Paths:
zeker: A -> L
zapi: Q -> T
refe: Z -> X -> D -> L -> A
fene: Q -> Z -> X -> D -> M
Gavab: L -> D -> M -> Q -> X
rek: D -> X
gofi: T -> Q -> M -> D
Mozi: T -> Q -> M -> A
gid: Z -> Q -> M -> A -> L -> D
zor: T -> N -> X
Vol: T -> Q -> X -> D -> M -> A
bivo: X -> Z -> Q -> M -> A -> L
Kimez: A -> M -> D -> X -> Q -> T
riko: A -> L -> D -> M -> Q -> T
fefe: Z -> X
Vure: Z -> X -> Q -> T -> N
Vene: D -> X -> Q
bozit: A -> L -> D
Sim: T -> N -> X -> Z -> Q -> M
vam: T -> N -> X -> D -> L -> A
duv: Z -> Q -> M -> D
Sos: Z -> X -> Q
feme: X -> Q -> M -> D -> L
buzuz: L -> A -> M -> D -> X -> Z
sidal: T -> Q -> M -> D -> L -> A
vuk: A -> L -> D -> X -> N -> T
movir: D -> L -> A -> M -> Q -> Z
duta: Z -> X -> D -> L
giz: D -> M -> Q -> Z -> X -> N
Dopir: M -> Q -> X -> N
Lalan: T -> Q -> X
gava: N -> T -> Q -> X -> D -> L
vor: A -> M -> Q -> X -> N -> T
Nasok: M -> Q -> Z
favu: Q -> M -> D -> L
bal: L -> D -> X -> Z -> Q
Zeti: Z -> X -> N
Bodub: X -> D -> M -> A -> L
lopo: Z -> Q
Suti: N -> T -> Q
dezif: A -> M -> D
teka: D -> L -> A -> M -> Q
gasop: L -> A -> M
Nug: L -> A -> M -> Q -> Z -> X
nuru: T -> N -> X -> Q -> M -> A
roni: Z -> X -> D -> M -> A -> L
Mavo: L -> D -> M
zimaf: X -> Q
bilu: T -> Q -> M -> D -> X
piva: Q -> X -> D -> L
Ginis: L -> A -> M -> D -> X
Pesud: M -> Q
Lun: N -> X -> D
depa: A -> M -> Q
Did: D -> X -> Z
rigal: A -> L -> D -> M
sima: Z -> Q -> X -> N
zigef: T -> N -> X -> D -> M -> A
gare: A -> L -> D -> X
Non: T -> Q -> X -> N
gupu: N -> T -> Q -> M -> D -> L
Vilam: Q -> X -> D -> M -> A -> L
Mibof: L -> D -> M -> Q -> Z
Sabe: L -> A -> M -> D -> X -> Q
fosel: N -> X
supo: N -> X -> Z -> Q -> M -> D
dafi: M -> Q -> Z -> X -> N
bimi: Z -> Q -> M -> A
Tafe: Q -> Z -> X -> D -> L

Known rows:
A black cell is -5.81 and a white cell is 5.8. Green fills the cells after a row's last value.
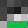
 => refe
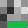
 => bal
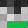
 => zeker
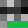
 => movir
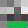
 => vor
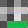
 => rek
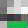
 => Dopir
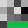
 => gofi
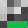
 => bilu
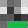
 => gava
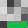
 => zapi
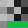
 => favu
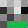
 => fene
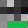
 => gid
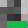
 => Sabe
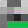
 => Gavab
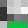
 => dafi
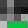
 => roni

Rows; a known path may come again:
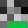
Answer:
dezif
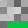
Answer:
Pesud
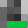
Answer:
Sabe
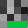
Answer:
zigef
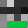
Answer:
gid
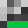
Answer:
bilu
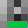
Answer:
feme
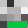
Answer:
Lalan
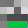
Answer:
vor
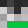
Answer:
zeker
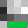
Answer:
dafi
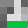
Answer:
lopo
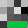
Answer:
gofi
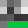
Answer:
gava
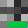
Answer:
teka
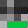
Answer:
roni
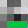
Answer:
Gavab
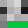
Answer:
Nasok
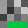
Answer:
Tafe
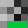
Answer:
favu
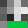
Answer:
Lun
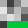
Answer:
zapi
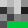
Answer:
fene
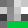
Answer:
Vure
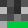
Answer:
vam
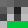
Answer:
bivo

